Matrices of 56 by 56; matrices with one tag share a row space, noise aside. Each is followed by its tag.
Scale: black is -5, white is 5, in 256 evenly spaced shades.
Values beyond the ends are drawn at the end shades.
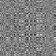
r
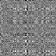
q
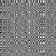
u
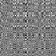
q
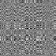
r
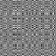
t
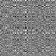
q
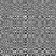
q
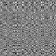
t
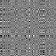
u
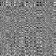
r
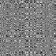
r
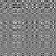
t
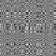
r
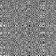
u
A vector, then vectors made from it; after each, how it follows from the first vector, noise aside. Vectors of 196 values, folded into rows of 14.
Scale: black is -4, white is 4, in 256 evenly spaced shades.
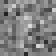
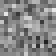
sign-scrambled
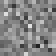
sign-scrambled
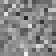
sign-scrambled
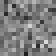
sign-scrambled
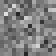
sign-scrambled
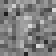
copied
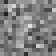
copied
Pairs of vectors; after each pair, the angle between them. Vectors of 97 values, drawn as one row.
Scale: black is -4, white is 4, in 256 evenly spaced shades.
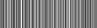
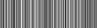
nearly parallel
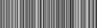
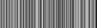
nearly parallel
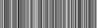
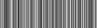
nearly parallel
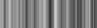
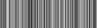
orthogonal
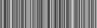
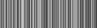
partly opposed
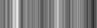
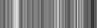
nearly parallel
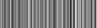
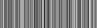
orthogonal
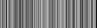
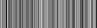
nearly parallel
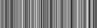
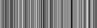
nearly parallel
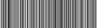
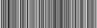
nearly parallel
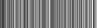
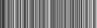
nearly parallel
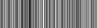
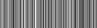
partly opposed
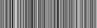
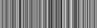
orthogonal
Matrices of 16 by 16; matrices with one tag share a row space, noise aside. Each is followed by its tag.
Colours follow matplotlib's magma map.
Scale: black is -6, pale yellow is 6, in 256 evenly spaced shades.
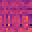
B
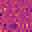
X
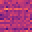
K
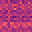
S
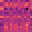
K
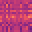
B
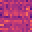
K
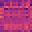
K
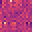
X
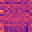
K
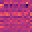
K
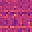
S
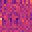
X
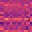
K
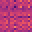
S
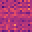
S
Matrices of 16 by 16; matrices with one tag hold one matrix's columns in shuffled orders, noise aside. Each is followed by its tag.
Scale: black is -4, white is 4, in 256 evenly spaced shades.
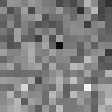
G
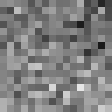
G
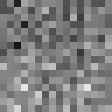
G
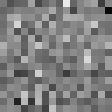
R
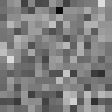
R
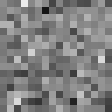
R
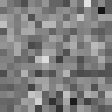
R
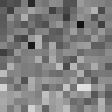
G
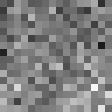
G
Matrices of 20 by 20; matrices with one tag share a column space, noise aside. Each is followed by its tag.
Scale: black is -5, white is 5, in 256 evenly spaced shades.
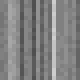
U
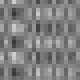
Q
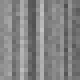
U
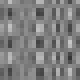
Q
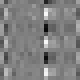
Q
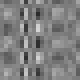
Q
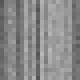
U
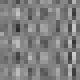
Q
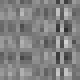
Q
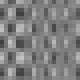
Q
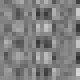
Q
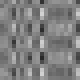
Q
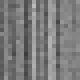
U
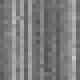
U
